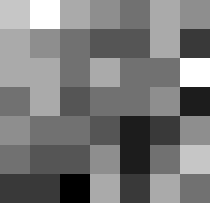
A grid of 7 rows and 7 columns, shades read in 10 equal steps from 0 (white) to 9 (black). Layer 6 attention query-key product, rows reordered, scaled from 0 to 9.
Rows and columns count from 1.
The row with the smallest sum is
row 1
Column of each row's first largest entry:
5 7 3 7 5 5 3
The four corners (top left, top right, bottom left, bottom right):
2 4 7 5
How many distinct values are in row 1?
5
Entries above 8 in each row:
0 0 0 0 0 0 1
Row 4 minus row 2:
2 -1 1 -1 -1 1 1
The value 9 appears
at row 7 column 3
